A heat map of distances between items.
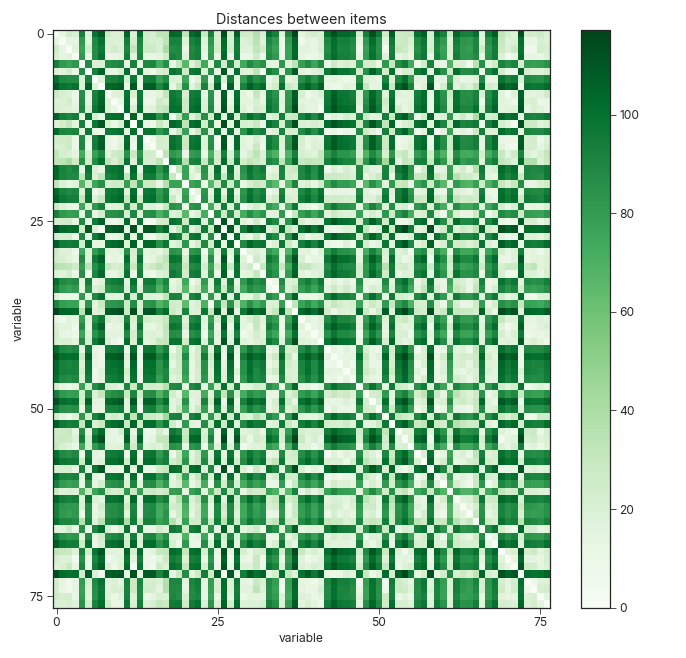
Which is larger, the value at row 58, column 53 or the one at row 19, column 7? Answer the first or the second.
the second
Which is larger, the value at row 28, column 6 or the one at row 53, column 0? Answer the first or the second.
the second
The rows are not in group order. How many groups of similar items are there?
2
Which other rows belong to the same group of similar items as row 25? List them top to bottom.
0, 1, 2, 3, 5, 8, 9, 10, 12, 14, 15, 16, 17, 20, 23, 27, 29, 30, 31, 32, 35, 38, 39, 40, 41, 47, 51, 53, 54, 55, 58, 61, 66, 69, 70, 71, 73, 74, 75, 76
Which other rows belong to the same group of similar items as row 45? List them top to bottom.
4, 6, 7, 11, 13, 18, 19, 21, 22, 24, 26, 28, 33, 34, 36, 37, 42, 43, 44, 46, 48, 49, 50, 52, 56, 57, 59, 60, 62, 63, 64, 65, 67, 68, 72
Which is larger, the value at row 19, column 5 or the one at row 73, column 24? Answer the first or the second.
the first
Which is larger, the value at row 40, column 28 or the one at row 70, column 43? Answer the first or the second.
the second
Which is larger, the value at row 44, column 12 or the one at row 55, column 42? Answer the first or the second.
the first
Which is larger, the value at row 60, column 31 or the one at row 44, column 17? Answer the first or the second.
the second
